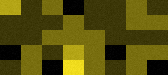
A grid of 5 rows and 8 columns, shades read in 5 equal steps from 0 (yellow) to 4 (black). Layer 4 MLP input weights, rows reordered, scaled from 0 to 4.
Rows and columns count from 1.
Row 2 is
3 3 3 2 3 3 2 2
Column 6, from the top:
3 3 3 4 3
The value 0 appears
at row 5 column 4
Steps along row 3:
same down same same up same same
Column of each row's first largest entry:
4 1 1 1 3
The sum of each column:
14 13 14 9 12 16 11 14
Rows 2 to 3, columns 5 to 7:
3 3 2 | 2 3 3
